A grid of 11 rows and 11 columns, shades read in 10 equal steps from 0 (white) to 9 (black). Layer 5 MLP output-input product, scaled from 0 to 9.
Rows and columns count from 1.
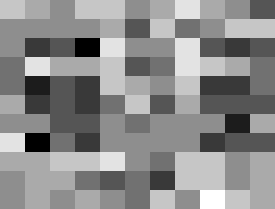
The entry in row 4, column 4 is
3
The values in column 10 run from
2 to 8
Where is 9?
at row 3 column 4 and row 8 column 2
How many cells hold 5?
13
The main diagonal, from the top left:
2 4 6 3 2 2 4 4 2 4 3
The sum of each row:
34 40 55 36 56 57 52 57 31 44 34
